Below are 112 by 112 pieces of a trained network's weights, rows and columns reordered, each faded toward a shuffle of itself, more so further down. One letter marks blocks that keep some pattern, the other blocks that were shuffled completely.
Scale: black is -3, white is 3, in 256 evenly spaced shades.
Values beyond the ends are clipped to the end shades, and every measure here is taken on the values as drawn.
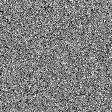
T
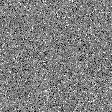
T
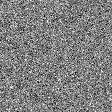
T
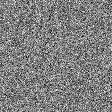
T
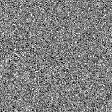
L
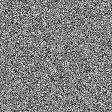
T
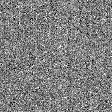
L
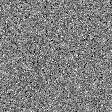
T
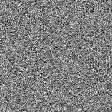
L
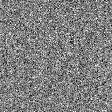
L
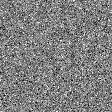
T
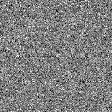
L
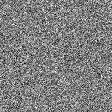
L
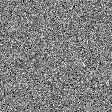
T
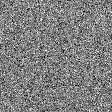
T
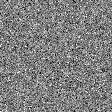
T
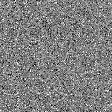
L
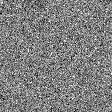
T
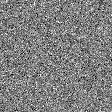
T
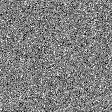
T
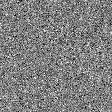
T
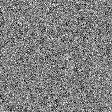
L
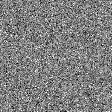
L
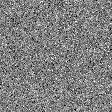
T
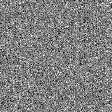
L
